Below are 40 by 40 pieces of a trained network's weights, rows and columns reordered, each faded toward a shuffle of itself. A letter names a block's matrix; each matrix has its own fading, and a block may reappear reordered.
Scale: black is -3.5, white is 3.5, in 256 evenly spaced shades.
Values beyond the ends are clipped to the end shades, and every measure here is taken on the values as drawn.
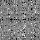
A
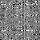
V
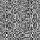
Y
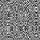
Y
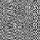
Y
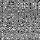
A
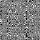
A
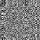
Y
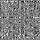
V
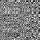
Y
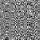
Y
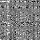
V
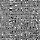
A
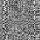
Y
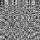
Y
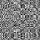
Y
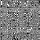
A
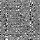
A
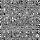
A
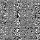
A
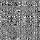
V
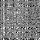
V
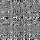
V
